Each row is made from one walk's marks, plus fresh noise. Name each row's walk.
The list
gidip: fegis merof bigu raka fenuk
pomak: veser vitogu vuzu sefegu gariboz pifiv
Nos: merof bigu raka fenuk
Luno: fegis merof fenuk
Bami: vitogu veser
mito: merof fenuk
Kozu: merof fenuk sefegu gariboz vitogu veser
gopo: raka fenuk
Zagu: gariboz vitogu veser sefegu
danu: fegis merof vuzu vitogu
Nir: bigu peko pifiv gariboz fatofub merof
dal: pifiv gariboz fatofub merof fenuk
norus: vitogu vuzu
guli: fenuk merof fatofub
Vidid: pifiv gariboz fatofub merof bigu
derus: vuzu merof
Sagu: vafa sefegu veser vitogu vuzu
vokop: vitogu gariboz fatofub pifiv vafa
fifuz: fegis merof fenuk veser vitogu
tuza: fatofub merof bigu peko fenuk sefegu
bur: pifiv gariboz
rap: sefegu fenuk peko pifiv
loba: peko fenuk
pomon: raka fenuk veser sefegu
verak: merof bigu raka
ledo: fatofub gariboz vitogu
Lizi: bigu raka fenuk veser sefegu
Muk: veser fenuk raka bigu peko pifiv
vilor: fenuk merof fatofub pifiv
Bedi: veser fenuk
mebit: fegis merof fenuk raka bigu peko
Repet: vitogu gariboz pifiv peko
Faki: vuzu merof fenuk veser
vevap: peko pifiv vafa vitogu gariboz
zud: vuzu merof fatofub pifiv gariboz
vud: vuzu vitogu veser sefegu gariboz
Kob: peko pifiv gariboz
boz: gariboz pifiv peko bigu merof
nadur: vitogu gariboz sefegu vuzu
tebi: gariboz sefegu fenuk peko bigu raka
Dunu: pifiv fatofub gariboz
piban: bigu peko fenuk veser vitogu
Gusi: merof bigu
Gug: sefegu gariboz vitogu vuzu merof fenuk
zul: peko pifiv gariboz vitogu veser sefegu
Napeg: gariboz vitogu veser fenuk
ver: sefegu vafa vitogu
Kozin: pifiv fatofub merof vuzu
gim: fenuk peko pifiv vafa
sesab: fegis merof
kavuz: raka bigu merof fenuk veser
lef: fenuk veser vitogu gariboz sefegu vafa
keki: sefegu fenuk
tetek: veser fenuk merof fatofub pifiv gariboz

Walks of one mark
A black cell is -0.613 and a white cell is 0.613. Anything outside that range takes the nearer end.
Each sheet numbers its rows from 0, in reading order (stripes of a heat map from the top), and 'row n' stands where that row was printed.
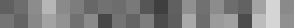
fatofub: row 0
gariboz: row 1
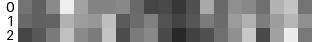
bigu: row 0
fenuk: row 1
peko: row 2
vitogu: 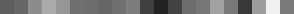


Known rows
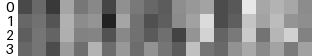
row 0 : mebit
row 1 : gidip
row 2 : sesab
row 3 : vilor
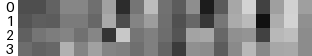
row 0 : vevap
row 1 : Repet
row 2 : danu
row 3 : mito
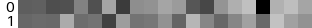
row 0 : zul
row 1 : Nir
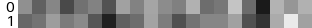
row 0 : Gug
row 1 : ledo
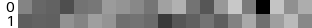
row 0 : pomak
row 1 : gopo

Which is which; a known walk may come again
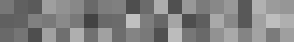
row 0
Lizi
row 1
vokop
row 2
vilor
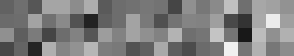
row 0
Bedi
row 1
ledo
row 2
Gug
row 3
Muk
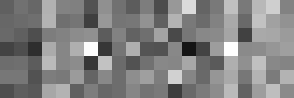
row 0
sesab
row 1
Nir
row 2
pomon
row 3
gim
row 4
kavuz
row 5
dal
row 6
piban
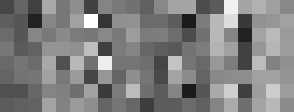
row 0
mebit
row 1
rap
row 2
Sagu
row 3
keki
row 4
Kozin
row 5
guli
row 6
vevap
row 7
gopo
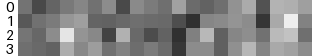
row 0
tebi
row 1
Bami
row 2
Gusi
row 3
mito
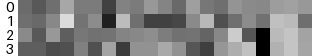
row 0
tuza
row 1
verak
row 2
nadur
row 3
zul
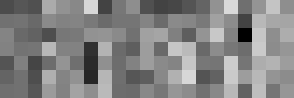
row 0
loba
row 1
Dunu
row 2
pomak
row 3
Vidid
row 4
fifuz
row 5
gidip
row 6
Faki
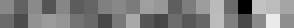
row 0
vud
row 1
ver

